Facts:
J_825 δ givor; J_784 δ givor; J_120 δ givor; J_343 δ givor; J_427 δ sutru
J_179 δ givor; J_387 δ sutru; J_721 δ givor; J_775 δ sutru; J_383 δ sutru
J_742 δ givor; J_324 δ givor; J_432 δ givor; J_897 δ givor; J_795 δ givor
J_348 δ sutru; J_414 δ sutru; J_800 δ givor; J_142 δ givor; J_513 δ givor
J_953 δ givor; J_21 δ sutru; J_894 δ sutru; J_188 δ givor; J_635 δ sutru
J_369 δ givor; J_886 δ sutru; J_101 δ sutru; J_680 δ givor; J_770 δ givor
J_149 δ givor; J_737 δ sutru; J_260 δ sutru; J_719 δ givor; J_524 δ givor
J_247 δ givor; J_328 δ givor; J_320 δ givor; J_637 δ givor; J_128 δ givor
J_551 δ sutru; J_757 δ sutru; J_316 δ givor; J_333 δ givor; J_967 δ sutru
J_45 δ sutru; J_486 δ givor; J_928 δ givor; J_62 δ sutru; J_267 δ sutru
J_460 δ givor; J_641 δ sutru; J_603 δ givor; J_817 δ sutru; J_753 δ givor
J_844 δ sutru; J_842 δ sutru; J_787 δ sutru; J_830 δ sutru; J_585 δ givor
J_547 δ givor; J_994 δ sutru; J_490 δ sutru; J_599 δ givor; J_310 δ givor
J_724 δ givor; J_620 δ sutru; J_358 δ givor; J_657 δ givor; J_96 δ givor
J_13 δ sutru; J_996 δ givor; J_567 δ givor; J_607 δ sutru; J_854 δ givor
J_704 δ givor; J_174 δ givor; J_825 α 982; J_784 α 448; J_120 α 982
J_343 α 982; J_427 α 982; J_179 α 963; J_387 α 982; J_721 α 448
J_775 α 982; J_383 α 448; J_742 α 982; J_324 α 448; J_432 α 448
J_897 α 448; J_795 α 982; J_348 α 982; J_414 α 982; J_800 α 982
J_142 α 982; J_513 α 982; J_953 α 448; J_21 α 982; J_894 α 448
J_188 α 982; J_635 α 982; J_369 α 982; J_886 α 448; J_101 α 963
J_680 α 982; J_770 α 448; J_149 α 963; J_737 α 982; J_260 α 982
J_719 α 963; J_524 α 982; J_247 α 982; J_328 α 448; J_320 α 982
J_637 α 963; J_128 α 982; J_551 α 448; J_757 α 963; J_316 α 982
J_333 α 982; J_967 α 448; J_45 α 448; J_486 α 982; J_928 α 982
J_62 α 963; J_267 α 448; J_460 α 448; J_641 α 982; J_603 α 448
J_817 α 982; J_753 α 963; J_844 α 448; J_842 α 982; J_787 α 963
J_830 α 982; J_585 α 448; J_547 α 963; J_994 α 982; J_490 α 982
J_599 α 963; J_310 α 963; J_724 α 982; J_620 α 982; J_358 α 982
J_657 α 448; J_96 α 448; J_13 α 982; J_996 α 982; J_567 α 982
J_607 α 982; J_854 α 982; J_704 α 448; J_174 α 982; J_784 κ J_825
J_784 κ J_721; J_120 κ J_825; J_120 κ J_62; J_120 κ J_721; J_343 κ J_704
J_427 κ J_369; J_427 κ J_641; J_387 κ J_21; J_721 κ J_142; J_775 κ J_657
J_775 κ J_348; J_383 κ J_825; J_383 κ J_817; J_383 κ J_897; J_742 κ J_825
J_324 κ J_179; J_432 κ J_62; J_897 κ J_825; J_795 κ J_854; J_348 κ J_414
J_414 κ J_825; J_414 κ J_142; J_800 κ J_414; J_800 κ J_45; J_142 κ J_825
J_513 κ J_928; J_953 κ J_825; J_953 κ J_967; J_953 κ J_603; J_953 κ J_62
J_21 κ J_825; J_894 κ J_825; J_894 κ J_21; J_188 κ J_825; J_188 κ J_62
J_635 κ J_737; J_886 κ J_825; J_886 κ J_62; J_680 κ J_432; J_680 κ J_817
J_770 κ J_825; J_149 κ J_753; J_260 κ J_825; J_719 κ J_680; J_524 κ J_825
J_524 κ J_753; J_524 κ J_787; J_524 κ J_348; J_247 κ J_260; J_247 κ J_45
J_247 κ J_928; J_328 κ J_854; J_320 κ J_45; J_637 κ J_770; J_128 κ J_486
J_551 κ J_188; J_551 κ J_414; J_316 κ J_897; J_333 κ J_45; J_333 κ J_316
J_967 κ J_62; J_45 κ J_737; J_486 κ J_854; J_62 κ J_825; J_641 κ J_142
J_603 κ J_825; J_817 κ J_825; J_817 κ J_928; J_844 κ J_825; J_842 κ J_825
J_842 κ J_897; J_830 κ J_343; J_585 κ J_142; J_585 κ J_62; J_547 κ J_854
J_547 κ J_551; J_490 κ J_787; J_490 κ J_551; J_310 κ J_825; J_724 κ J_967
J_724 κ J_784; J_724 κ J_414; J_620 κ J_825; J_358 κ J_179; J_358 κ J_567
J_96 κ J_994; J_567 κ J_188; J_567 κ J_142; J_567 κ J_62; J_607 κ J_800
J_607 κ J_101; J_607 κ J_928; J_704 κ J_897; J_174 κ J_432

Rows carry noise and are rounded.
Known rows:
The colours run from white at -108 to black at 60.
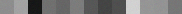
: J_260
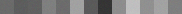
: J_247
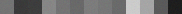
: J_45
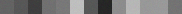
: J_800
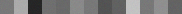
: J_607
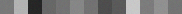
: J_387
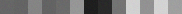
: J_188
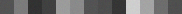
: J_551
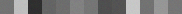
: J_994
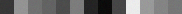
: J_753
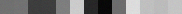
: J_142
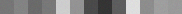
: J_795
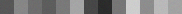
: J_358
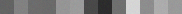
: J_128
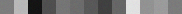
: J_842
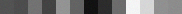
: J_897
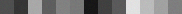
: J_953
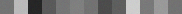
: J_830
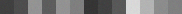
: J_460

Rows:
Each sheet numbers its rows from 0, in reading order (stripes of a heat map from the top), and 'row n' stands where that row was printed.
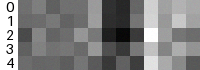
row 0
J_825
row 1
J_120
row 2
J_547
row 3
J_928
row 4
J_886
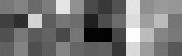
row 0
J_486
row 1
J_432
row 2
J_310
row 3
J_267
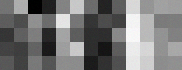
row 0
J_641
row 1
J_328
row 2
J_704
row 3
J_721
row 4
J_784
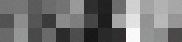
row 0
J_742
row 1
J_316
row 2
J_62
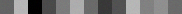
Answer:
J_348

